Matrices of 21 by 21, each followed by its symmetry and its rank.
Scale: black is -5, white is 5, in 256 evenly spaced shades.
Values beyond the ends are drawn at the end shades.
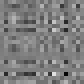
neither, rank two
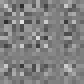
symmetric, rank three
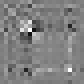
symmetric, rank three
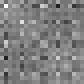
symmetric, rank three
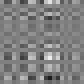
neither, rank one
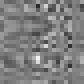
neither, rank three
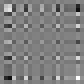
symmetric, rank one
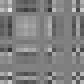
symmetric, rank one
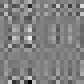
neither, rank two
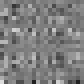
neither, rank three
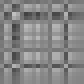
symmetric, rank one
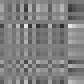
neither, rank one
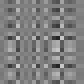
neither, rank one
